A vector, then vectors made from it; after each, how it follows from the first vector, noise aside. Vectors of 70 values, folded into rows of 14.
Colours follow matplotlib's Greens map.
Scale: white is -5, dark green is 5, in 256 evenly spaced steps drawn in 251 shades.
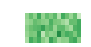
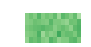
shrunk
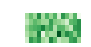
scaled up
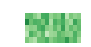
wrapped around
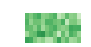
sign-scrambled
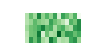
scaled up
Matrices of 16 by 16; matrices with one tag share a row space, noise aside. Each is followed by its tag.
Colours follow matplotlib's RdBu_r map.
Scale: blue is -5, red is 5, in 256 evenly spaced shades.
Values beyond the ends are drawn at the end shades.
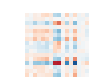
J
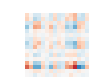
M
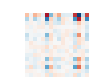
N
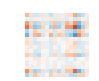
M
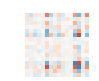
N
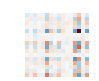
N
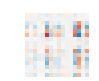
N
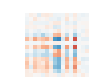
J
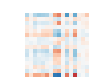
J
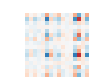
N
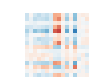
J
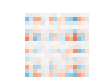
M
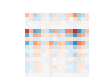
M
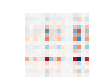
N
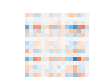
M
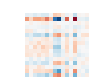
J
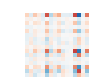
N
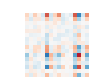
N
